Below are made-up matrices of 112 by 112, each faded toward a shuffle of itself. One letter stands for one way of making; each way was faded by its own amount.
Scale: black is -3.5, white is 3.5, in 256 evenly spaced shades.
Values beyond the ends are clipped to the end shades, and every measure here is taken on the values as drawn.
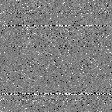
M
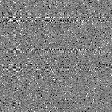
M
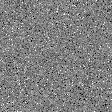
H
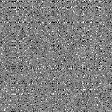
M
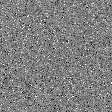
H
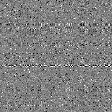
M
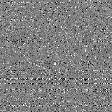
M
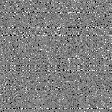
M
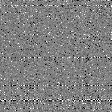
M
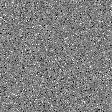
H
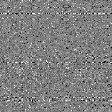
M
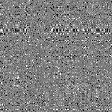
M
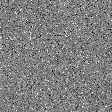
H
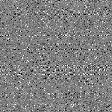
M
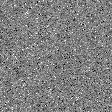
H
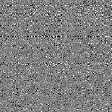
M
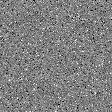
H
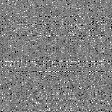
M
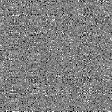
M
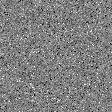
H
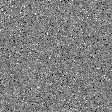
H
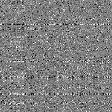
M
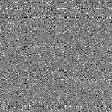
M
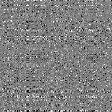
M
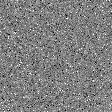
H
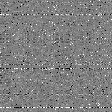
M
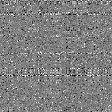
M
